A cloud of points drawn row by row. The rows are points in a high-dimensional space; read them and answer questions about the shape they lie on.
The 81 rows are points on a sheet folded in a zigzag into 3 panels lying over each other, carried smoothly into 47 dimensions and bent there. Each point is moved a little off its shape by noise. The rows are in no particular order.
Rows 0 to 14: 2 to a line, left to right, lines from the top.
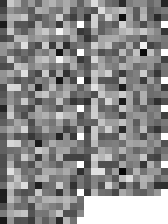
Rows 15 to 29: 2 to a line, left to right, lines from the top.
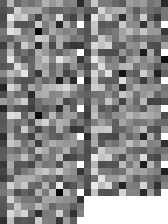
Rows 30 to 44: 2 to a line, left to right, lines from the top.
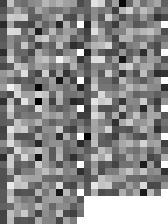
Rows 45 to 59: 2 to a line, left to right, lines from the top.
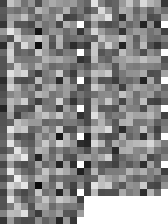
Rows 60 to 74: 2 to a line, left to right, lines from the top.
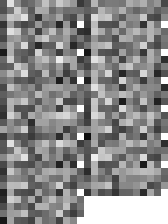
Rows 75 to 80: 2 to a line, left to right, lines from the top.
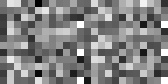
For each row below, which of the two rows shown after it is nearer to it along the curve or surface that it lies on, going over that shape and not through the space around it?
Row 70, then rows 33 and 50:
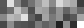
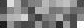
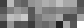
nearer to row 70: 33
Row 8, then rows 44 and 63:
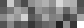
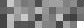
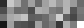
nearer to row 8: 63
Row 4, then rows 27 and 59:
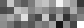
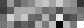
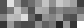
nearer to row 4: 59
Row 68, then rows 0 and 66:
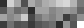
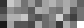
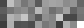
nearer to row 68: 0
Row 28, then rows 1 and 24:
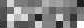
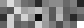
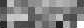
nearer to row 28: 24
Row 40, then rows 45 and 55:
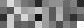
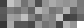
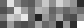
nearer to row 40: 45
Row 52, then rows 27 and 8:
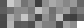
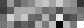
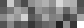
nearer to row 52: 27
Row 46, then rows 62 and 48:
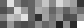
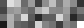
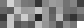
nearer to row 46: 62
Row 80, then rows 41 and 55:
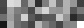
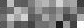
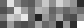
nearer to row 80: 55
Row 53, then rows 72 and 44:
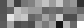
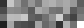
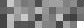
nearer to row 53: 44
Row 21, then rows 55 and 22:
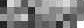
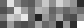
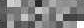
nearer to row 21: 55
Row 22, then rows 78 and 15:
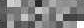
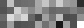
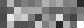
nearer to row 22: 15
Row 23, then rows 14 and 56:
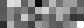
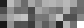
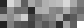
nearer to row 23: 14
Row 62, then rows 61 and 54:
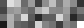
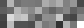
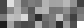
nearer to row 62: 54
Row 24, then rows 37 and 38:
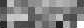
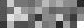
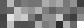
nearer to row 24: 37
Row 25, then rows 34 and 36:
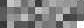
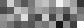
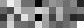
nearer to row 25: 36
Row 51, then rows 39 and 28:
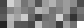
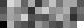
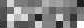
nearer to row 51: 28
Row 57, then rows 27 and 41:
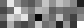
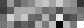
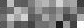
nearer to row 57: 41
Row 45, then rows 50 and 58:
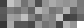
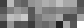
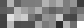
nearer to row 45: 58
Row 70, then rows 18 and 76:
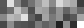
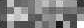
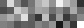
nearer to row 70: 76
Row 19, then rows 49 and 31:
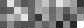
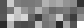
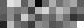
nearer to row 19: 49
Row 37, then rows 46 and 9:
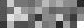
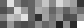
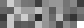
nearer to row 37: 46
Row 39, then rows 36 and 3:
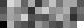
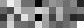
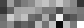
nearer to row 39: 36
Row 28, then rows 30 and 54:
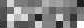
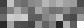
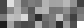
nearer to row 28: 30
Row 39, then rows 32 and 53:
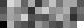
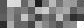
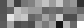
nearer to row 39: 32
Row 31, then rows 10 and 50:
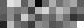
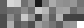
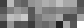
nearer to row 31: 10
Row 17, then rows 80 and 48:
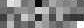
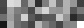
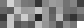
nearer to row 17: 48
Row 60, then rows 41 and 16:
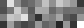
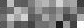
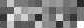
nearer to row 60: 41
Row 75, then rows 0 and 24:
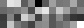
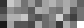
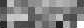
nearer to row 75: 0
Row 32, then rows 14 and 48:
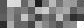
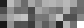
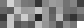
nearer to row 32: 14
